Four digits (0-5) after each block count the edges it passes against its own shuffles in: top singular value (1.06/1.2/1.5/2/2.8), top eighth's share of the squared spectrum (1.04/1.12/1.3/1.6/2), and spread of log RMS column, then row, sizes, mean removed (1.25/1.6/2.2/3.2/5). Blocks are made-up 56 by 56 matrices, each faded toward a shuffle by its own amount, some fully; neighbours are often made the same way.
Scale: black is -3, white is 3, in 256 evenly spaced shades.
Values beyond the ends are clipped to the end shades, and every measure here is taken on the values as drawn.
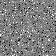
0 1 0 0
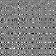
4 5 3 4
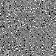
3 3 1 1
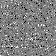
2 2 1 1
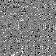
3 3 2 2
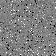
1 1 0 0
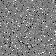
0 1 0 0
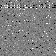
3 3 0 2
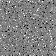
1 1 0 0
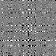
4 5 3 3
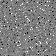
0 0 0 0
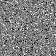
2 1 1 0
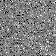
0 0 0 0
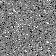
1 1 0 0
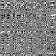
4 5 3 3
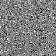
3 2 1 1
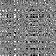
4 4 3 3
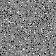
2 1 0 0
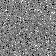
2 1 0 0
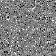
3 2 1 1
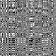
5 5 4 3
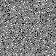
0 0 0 0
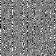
2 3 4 0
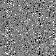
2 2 2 0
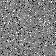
0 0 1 0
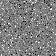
0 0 0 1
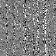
2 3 3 0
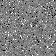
0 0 0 0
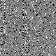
1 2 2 0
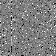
2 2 1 0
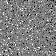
0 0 0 0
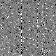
3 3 2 0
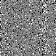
1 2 2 0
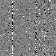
3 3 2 0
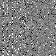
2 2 2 0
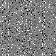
1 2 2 0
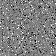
0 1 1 0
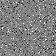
1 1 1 0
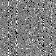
2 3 3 0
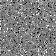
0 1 1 0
